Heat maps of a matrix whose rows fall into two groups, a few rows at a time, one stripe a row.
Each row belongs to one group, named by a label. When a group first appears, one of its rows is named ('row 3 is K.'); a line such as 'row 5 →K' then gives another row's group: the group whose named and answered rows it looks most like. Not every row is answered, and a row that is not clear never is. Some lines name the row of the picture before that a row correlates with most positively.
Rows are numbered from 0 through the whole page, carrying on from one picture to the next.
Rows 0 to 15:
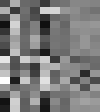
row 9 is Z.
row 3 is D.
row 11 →Z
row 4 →D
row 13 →D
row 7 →D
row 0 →D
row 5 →D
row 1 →Z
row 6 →D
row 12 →Z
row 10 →Z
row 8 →Z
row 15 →D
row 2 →D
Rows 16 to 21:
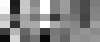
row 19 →Z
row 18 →Z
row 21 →D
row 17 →Z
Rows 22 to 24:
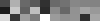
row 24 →Z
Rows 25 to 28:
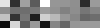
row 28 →D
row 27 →Z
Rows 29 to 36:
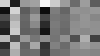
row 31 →D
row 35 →D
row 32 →D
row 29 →Z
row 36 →D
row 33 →D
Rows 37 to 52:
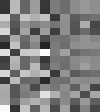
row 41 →Z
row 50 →Z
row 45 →D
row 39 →Z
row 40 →Z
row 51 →Z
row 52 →Z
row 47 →Z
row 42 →D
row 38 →D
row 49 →Z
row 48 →D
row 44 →Z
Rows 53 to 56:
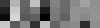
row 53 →D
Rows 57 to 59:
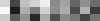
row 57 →Z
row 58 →Z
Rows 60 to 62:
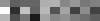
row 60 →Z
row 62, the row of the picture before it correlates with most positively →59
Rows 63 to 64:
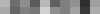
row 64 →Z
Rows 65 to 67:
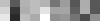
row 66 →Z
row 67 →Z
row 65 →Z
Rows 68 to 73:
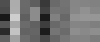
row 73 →D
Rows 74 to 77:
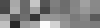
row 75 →D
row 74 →D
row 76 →Z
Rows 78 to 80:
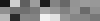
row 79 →Z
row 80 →Z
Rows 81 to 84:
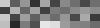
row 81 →Z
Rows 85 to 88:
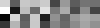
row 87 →D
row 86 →Z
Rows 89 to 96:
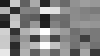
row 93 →Z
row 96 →Z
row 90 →Z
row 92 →D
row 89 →D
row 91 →D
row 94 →Z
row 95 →Z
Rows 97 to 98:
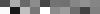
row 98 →Z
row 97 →D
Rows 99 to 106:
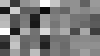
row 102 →Z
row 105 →D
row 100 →D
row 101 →Z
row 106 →D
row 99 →Z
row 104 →D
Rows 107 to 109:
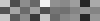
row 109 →Z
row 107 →Z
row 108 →D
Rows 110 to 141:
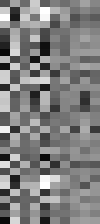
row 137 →D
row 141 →D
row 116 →D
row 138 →Z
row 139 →D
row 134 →D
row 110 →D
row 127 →D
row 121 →Z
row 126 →D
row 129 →D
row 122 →D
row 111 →Z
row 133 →Z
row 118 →Z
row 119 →D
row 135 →Z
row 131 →Z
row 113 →Z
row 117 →D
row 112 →Z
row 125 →Z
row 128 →Z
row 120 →Z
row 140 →D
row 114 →D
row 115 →D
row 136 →Z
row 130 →D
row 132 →D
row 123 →Z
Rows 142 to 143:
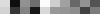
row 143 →Z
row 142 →Z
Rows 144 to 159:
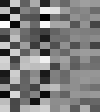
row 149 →D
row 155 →D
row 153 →Z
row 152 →Z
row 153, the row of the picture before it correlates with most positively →142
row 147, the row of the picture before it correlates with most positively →142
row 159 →Z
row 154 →D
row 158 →Z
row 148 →D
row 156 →Z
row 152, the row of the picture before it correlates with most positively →142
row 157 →D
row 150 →Z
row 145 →Z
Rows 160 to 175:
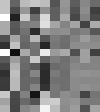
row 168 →D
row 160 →Z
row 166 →D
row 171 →D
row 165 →D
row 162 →Z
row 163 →Z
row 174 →Z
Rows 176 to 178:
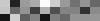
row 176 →Z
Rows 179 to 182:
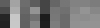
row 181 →D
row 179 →D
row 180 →D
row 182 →D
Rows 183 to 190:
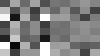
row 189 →Z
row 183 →D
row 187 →D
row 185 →Z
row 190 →Z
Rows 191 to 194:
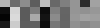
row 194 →D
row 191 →Z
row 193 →D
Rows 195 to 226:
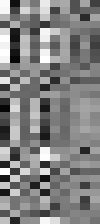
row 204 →Z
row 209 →D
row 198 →D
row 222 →D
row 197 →Z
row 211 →D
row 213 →D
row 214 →D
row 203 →Z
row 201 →Z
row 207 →D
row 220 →D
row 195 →Z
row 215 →D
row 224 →Z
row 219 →Z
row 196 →Z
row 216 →Z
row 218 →D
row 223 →Z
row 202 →Z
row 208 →Z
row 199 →Z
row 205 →D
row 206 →Z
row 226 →Z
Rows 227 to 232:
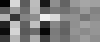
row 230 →D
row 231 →D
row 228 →D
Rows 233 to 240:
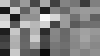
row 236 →Z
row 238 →D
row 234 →D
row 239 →D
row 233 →Z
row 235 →Z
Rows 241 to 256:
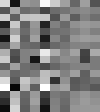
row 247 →D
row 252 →Z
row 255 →D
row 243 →Z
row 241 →Z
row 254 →D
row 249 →Z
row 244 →D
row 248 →Z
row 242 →D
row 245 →D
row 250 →D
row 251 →Z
